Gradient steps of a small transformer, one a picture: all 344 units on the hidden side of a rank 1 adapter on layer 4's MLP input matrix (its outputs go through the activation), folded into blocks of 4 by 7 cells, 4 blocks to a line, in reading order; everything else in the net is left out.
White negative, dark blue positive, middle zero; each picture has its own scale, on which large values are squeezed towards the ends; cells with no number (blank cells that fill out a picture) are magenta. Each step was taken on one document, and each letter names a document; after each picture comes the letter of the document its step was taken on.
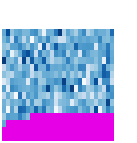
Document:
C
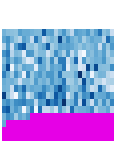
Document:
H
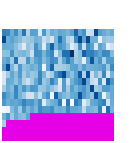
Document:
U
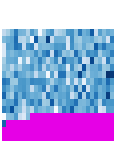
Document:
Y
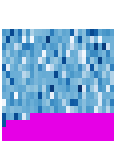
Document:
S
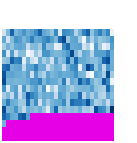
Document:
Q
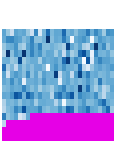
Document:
S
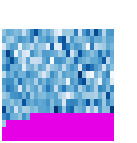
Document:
Q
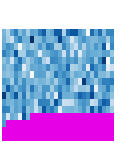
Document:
H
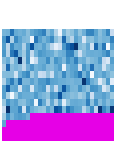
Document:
Q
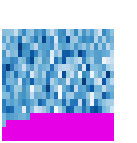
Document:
H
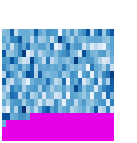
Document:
C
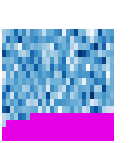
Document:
H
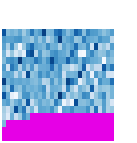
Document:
H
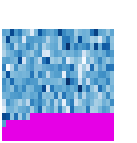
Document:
S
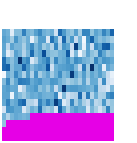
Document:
Q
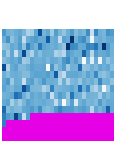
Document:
S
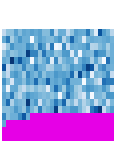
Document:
Q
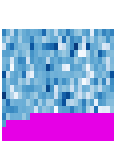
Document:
Q
